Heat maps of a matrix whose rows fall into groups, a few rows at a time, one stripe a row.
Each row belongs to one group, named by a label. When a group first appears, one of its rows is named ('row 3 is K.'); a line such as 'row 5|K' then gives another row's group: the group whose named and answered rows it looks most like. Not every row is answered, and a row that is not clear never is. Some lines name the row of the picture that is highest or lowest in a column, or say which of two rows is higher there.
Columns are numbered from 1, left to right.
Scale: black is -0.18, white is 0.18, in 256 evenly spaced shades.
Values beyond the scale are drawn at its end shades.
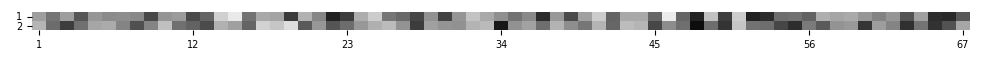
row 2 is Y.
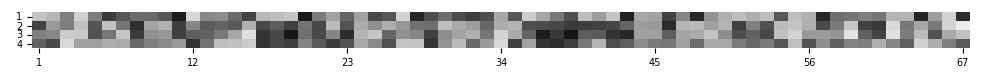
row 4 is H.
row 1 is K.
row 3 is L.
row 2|L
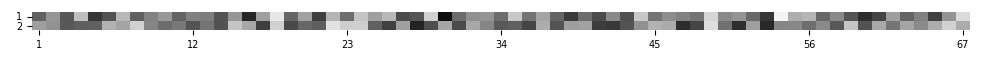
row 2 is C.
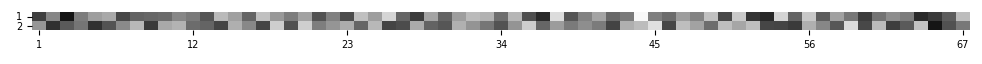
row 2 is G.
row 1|Y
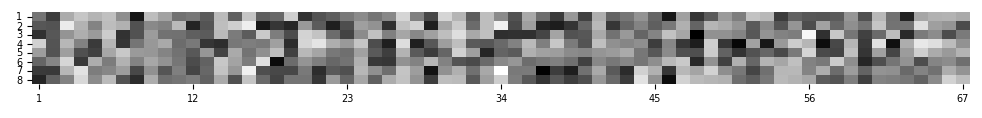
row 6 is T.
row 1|H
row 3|Y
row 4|C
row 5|C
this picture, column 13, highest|5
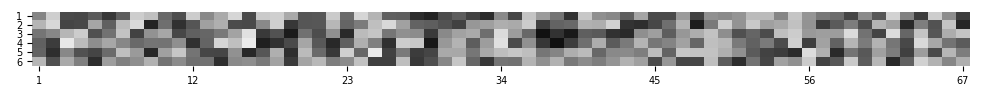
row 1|K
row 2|K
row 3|L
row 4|H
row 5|G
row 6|C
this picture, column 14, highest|4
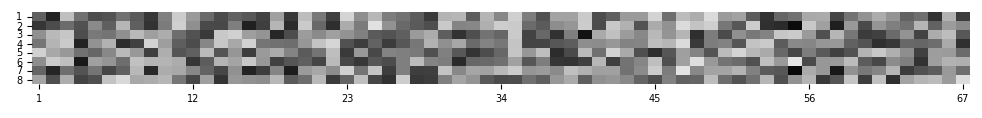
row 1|G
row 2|G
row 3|T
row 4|T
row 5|K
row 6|T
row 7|G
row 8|C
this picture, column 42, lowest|6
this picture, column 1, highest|5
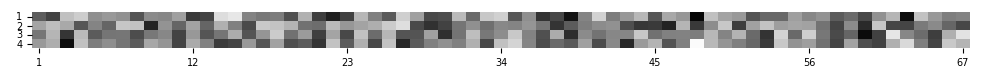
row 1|H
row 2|K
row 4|L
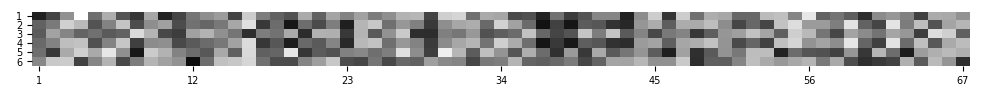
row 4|L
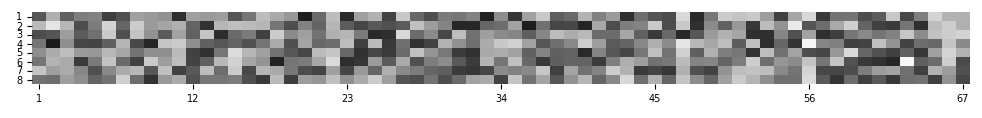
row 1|K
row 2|T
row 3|C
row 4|G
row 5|T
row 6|T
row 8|G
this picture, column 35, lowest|1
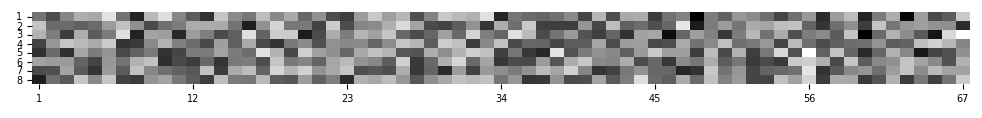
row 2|K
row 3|L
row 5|Y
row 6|C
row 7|C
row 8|Y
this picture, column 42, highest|2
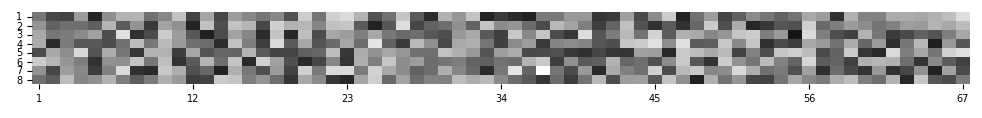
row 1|C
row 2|C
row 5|L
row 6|K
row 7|G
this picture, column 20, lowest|6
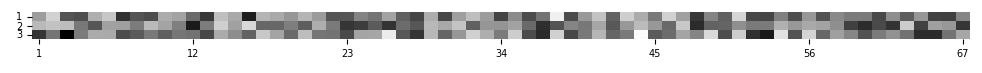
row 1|Y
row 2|T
